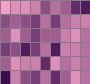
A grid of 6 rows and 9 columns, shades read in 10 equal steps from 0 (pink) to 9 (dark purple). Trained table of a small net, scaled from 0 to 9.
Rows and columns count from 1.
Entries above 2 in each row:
5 7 6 7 4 7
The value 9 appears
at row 6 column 1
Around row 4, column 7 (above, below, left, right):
2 3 8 2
